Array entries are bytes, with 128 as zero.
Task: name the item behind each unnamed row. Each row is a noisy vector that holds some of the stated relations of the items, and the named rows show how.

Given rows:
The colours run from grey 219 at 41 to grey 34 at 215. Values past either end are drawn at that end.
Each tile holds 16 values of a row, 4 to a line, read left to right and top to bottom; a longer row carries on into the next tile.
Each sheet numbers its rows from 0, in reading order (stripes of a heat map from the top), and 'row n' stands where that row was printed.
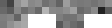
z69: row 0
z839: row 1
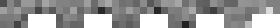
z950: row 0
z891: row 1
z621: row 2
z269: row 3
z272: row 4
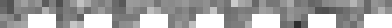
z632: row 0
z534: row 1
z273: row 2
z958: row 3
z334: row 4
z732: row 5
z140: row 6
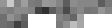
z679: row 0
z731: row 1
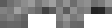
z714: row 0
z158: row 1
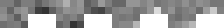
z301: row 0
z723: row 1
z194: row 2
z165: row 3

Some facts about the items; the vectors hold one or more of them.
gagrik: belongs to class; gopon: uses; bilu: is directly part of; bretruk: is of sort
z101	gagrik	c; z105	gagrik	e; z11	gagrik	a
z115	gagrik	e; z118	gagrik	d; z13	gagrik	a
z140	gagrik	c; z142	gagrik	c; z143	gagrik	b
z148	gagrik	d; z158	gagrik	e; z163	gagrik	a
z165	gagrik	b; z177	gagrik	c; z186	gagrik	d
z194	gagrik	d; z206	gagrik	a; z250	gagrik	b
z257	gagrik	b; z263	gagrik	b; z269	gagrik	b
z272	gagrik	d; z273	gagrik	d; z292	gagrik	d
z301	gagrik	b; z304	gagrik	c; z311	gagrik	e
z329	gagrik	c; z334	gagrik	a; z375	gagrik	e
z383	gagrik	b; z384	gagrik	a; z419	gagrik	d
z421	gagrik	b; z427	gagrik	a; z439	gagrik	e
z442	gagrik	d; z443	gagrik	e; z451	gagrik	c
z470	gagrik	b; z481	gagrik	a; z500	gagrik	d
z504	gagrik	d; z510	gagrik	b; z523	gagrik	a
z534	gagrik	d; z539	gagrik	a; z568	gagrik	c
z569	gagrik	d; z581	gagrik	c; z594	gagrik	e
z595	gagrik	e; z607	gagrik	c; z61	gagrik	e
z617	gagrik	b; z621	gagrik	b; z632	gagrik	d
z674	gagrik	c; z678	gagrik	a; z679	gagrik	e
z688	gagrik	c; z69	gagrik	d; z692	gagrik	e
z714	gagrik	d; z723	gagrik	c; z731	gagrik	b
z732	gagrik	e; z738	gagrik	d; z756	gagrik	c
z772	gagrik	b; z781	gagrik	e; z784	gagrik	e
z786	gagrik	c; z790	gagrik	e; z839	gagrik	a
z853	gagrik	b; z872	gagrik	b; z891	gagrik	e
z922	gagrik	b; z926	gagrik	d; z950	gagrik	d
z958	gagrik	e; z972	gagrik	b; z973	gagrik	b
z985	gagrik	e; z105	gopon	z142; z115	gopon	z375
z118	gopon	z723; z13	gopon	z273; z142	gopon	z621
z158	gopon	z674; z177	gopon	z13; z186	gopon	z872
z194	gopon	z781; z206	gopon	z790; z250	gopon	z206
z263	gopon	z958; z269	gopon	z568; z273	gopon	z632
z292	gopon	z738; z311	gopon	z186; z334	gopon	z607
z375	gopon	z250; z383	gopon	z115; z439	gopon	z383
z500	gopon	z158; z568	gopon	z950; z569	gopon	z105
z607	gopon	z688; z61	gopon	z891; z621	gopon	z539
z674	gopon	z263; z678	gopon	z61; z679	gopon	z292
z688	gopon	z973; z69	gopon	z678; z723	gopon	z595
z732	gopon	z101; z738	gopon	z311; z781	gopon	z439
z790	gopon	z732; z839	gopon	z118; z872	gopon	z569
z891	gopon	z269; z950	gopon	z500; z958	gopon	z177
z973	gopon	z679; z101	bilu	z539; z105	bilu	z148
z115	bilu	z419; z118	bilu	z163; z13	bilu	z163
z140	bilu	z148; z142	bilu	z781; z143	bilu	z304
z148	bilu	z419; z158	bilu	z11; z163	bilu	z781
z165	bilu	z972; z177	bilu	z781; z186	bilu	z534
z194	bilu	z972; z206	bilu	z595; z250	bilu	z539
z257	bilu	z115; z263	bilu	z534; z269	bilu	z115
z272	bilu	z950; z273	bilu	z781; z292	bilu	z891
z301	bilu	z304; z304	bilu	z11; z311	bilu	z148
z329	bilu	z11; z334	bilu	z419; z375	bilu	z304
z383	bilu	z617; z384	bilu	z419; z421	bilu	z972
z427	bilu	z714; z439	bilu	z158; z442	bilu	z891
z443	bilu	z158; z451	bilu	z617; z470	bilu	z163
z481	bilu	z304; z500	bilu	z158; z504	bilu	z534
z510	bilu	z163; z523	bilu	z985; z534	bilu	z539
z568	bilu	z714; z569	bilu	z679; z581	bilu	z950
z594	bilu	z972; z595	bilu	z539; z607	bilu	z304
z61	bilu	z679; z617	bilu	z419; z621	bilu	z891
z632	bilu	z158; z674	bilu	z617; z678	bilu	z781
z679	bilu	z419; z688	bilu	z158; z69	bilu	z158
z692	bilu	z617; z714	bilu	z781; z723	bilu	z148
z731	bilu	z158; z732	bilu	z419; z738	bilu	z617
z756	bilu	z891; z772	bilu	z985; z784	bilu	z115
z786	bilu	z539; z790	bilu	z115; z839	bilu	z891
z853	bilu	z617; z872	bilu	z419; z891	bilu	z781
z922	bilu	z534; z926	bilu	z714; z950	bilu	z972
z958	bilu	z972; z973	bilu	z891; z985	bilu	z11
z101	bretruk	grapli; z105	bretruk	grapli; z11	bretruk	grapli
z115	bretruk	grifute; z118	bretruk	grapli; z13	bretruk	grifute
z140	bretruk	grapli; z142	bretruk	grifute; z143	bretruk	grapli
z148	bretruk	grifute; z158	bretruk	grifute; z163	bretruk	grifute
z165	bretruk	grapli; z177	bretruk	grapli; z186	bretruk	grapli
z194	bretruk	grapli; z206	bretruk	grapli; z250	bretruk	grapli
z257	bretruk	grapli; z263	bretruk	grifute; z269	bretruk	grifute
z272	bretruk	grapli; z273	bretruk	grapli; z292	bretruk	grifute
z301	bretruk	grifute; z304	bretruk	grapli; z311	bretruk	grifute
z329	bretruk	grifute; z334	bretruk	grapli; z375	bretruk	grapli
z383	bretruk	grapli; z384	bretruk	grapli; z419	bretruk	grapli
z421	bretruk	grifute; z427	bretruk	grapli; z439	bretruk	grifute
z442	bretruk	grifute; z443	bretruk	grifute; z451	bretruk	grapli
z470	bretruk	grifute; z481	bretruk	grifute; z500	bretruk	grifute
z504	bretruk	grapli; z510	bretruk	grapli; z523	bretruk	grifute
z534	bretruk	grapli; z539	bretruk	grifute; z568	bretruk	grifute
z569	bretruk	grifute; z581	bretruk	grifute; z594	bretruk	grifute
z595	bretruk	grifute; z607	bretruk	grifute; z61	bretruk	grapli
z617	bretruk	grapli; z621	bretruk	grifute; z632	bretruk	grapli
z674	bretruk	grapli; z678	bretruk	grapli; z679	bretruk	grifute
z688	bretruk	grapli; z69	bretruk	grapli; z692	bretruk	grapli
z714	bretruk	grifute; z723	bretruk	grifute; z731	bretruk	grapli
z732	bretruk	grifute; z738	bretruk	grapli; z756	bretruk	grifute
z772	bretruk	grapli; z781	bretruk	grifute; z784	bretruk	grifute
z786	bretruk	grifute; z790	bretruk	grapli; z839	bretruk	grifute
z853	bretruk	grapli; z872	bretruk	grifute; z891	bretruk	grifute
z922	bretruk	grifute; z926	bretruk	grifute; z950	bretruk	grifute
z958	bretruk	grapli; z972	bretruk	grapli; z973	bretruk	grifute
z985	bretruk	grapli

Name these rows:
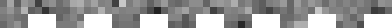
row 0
z922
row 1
z419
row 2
z539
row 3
z292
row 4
z872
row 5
z510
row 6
z329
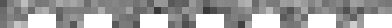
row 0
z504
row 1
z61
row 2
z756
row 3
z500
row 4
z738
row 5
z617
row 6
z688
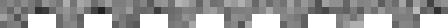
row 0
z607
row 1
z595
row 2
z142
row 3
z384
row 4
z105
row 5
z786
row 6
z375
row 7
z263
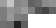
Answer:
z311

